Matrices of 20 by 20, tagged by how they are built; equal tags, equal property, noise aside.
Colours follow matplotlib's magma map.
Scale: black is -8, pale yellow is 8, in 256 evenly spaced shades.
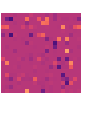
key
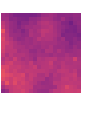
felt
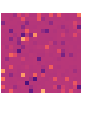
key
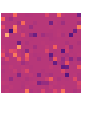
key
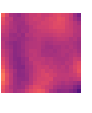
felt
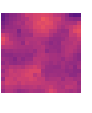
felt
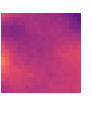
felt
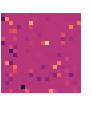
key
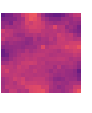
felt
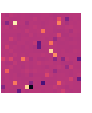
key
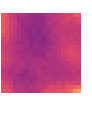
felt
